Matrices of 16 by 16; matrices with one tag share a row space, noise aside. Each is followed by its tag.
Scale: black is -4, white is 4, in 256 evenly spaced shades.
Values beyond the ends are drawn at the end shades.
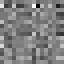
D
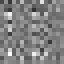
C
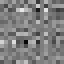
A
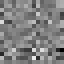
D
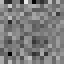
C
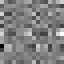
D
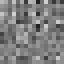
A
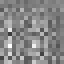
C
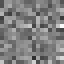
D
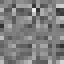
D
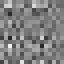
C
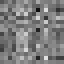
A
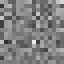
D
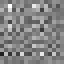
C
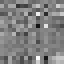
A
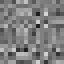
A
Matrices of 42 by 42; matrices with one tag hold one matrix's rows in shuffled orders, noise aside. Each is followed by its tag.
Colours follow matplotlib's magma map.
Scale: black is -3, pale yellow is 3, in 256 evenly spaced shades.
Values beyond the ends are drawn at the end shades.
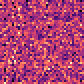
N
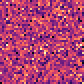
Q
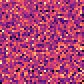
Q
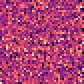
Q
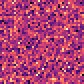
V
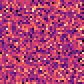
Q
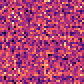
N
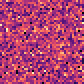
Q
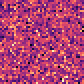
V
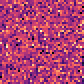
Q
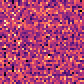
N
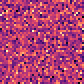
Q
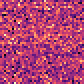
N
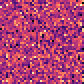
Q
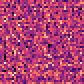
N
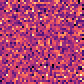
Q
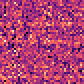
N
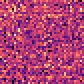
N
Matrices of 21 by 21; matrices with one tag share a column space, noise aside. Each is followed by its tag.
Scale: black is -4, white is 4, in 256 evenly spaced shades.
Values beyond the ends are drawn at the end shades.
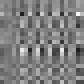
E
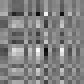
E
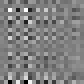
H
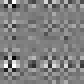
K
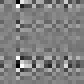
K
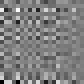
H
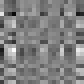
E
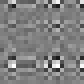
K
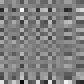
H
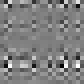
K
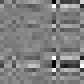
K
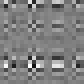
K
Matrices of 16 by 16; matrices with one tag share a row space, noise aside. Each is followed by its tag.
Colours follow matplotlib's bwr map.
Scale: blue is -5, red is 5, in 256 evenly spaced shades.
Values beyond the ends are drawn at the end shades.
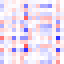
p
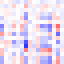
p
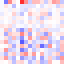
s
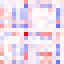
p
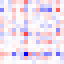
p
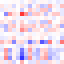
s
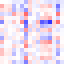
p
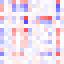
p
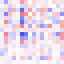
s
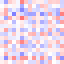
s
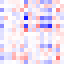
p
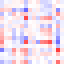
p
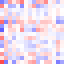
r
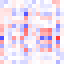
p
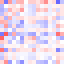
r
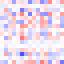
s
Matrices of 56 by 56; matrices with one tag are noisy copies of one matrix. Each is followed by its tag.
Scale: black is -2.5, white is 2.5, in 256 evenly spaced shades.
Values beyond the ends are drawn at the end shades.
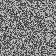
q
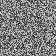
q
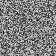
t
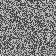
q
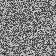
t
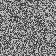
q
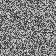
q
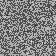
t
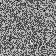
q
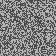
q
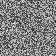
q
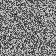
q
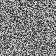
q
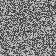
t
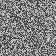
q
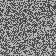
t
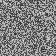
q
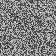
q
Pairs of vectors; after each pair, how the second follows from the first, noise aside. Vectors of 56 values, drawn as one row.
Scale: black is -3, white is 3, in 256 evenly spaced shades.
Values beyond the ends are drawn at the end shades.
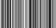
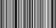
wrapped around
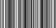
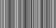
shrunk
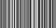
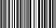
scaled up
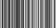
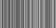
shrunk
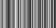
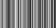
copied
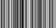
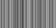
shrunk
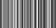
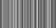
shrunk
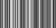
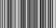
wrapped around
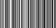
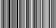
wrapped around
